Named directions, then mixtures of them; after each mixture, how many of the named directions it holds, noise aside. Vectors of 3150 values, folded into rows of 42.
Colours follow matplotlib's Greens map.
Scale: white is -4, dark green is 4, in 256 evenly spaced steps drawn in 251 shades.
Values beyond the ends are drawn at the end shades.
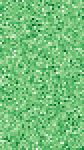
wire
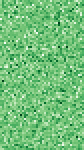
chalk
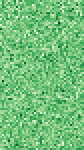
two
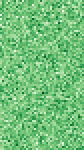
two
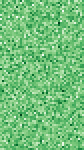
two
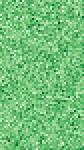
two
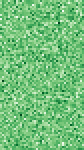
two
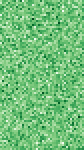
two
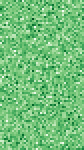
one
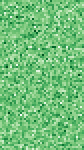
two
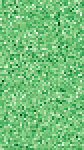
one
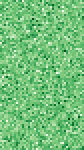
one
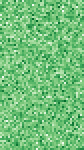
two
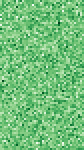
two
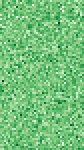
two
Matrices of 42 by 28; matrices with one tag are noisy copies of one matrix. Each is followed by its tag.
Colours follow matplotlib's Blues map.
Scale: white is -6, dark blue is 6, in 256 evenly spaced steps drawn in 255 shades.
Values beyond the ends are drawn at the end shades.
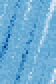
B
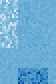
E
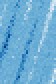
B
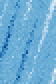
B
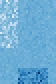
E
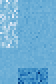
E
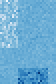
E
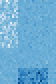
E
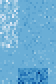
E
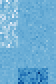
E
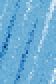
B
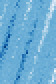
B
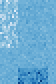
E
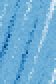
B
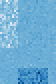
E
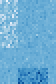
E
